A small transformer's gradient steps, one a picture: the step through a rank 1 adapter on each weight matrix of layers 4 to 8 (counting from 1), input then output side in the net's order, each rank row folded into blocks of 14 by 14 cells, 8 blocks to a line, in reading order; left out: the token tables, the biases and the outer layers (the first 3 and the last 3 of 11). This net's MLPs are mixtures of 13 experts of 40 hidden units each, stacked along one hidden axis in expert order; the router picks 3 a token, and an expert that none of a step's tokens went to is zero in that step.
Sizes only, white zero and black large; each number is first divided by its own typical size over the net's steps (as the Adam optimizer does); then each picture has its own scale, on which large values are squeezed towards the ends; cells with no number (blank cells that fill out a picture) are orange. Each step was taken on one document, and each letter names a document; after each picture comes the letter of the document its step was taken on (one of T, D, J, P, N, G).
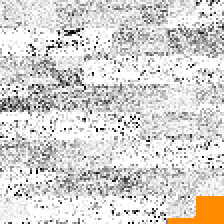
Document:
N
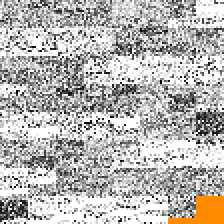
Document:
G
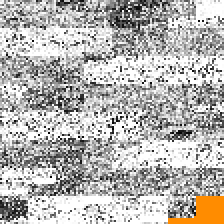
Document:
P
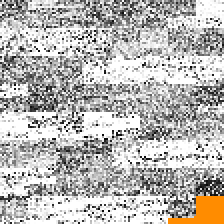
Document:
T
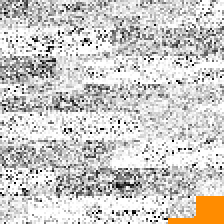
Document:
N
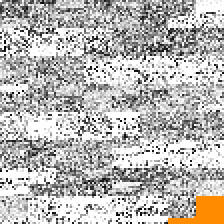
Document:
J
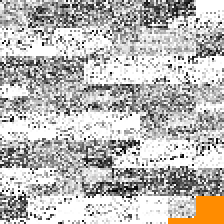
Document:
G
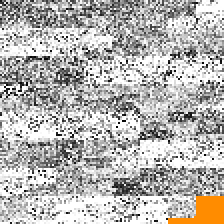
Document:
P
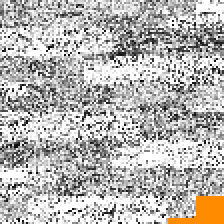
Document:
J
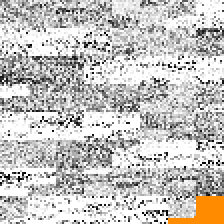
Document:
T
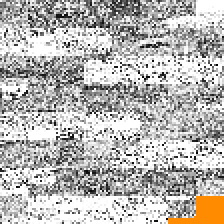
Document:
G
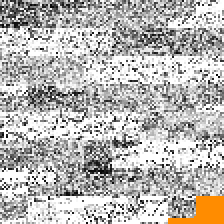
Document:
J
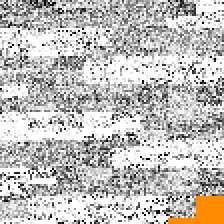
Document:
T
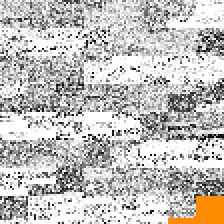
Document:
T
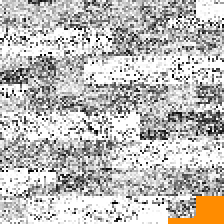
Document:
P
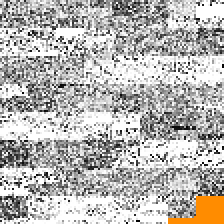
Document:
G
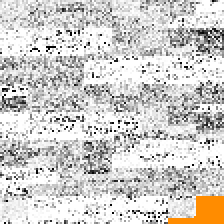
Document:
N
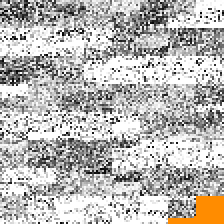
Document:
J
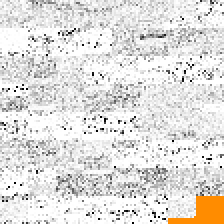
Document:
N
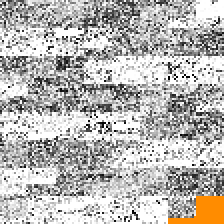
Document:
P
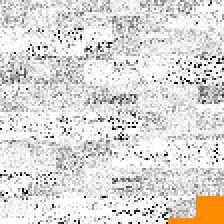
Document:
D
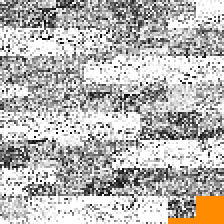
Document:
G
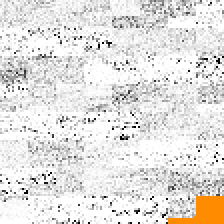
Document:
D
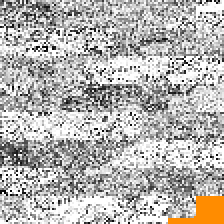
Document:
J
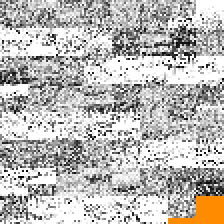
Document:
G
